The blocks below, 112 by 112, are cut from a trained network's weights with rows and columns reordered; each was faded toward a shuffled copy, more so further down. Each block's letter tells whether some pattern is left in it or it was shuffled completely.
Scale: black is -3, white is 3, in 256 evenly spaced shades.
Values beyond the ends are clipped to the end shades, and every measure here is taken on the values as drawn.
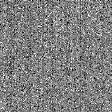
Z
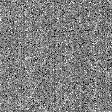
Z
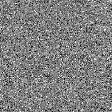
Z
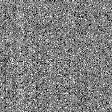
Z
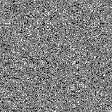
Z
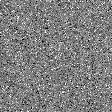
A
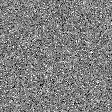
A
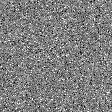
A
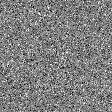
A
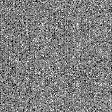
Z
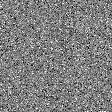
A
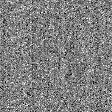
Z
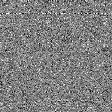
Z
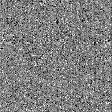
Z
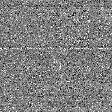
Z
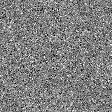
A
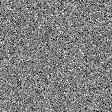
A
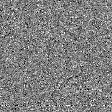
Z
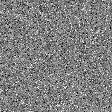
A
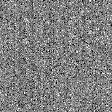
Z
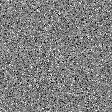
A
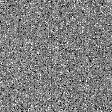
Z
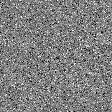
A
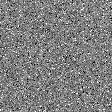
A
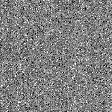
Z
